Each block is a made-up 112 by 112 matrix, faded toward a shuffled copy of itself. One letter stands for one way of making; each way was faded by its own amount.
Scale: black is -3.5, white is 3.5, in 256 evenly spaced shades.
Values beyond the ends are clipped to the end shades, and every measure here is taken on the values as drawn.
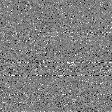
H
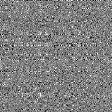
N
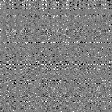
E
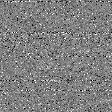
H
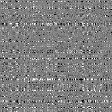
E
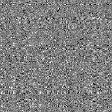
N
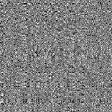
N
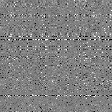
E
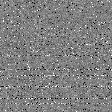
H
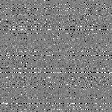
E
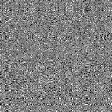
N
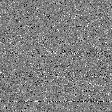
H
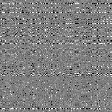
E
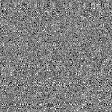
N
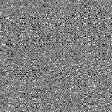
N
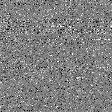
H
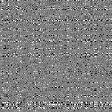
E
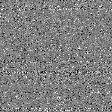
H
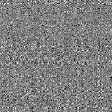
N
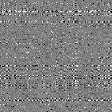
E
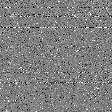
H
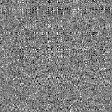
N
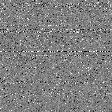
H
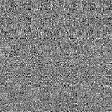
N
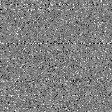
H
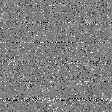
H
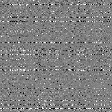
E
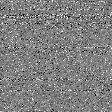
H
